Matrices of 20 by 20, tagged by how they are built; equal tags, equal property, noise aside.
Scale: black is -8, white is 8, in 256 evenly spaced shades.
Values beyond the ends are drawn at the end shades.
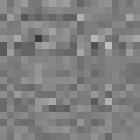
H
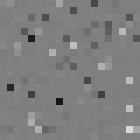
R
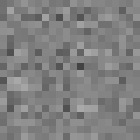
H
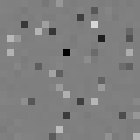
R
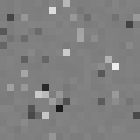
R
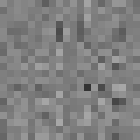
H
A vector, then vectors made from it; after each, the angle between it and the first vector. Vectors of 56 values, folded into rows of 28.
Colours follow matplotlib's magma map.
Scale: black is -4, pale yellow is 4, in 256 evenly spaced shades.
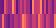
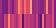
partly opposed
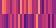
orthogonal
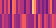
partly aligned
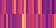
partly aligned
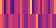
partly opposed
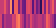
partly opposed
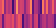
nearly opposite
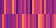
nearly parallel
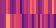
partly opposed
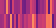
orthogonal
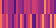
orthogonal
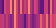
orthogonal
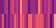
partly aligned
